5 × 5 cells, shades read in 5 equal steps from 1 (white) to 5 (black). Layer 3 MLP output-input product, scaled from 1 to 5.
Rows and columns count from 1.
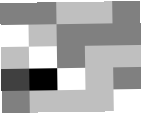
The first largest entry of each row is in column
1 3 3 2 1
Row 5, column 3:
2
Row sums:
13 12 10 15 10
